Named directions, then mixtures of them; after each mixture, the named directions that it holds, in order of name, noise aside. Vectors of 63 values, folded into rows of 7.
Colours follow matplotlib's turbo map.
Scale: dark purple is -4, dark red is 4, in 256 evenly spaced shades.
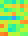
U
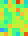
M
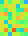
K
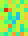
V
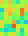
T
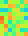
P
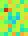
V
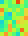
M, P, T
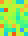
M, T, V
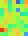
M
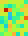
P, V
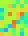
T, V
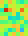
T, V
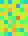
K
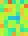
T, U, V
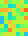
P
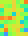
M, P, U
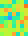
P, U, V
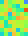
K, P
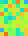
K, M, U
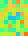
M, U, V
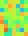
K, P, V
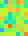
M, V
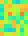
T, U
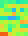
U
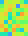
K, V
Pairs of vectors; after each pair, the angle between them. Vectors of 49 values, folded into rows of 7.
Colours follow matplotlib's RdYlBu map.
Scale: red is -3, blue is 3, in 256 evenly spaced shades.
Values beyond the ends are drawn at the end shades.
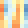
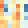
nearly parallel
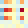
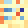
nearly opposite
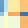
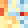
nearly opposite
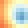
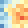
nearly opposite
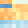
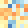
partly aligned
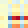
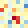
partly aligned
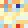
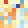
orthogonal
